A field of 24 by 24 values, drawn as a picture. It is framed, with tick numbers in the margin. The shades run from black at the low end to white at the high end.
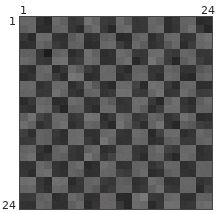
The histogram has two humps. A checkerboard runs through the table. No seam splits the table. There is no overall slope. Overall the values sit about 30% of the way up the scale.
